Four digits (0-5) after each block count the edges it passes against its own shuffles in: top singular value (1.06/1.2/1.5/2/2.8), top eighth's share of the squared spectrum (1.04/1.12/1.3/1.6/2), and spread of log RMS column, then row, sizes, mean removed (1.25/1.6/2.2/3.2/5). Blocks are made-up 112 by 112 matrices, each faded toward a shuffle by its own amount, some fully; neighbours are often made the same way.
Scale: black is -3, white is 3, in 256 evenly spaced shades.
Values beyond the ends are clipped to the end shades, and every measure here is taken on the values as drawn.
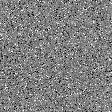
2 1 0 0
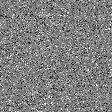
2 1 0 0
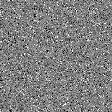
3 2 1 1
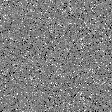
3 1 0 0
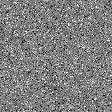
2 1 0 0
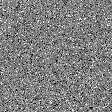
1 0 0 0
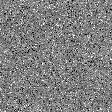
1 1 0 0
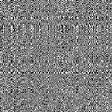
5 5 4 3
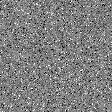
2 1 0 0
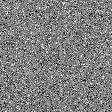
1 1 0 0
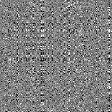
5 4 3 3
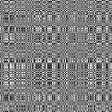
5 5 5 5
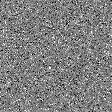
2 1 0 0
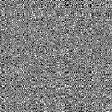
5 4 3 3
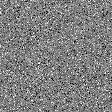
0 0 0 0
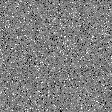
2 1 0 0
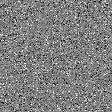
3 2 1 1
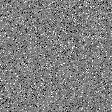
2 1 0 0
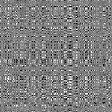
5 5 4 4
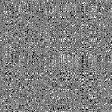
5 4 3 3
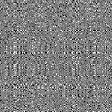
5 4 3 3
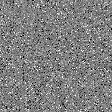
3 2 0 0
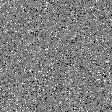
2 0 0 0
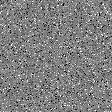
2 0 0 0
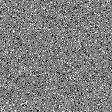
2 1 0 0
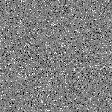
3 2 1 0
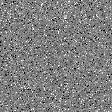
3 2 1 0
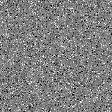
3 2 1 0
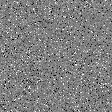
1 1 0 0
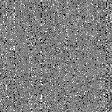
4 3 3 1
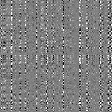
5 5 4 3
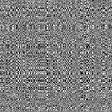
5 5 4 4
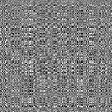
5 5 4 4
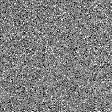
3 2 1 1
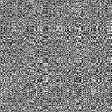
5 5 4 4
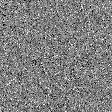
0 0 0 0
